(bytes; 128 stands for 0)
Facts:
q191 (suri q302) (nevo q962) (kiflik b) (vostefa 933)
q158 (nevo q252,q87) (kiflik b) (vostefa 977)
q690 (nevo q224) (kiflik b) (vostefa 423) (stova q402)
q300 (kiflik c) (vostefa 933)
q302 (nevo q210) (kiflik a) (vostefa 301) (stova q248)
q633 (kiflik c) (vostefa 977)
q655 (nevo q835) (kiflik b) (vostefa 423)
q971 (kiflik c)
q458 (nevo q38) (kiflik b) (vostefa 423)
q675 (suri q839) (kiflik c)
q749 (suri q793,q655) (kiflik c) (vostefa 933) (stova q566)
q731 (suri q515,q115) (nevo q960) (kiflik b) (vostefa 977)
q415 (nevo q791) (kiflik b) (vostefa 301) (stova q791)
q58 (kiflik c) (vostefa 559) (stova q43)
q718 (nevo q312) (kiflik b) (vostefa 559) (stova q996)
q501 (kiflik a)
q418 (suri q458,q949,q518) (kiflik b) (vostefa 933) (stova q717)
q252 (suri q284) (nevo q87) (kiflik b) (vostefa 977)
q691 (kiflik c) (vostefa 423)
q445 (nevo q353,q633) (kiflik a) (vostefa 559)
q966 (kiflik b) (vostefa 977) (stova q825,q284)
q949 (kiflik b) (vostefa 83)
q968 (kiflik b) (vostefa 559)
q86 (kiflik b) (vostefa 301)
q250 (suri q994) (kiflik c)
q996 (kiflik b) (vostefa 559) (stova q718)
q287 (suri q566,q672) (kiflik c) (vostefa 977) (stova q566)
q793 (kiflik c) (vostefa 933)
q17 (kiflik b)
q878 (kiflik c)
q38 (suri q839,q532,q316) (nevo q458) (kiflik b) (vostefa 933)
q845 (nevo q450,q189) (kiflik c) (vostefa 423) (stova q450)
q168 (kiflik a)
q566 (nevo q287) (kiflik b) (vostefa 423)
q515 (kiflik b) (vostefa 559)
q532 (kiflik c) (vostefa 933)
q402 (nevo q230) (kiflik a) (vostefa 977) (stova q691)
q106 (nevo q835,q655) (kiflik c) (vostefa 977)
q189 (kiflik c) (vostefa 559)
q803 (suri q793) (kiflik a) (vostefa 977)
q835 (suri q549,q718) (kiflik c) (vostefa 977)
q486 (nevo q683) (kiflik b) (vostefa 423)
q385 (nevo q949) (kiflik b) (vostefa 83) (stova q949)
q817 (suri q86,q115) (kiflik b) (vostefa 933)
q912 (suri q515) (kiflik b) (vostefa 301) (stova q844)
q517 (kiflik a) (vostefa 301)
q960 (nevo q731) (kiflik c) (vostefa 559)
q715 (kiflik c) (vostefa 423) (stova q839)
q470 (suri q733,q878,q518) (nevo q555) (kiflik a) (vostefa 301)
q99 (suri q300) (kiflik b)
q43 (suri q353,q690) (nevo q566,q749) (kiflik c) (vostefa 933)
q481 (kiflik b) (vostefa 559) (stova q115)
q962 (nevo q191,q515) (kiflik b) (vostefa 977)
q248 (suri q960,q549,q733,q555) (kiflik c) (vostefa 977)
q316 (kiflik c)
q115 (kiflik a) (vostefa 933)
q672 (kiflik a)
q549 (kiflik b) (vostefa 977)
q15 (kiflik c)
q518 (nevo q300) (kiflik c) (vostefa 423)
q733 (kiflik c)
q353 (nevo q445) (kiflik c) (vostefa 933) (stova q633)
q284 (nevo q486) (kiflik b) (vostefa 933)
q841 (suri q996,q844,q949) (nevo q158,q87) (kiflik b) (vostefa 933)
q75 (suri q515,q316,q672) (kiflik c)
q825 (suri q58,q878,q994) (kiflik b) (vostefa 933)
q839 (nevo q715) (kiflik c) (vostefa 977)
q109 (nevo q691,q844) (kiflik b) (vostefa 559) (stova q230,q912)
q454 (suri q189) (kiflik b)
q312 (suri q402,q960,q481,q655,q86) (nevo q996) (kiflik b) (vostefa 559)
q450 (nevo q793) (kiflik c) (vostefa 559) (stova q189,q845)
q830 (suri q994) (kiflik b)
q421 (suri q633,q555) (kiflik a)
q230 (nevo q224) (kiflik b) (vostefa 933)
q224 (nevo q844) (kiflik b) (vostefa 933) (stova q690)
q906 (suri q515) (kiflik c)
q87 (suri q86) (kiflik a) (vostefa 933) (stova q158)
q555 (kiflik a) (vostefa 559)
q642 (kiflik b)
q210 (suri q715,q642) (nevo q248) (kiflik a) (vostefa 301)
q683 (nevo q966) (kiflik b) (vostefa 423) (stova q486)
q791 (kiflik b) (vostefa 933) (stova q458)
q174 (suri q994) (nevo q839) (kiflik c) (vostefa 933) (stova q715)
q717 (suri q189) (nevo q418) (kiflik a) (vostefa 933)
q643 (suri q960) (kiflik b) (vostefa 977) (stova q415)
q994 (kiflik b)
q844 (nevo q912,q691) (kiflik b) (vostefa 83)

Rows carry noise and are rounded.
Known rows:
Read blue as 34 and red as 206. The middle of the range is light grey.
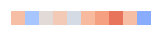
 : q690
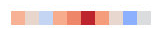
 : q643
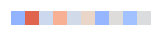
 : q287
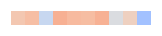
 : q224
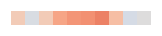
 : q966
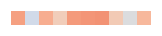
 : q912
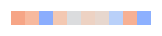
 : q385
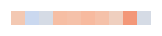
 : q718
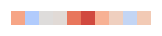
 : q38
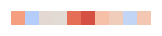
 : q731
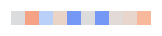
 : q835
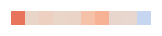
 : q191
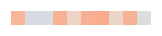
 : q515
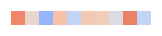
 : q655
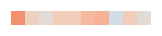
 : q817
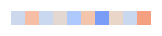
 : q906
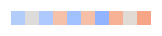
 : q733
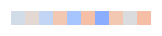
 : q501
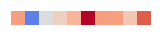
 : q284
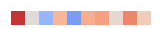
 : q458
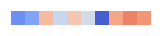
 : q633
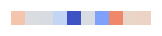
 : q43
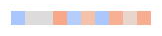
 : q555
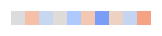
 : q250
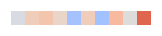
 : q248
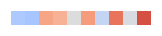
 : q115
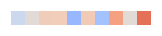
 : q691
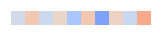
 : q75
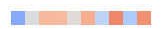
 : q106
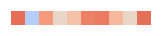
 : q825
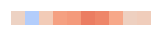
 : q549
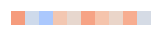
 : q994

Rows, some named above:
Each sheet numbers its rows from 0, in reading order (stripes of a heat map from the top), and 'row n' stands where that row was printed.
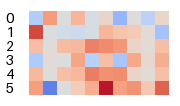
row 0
q87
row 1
q454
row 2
q252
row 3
q555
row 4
q252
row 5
q284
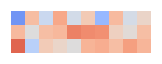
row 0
q58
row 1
q252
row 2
q230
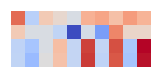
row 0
q230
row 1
q43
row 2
q839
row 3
q839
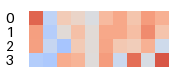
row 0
q230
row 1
q949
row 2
q642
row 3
q115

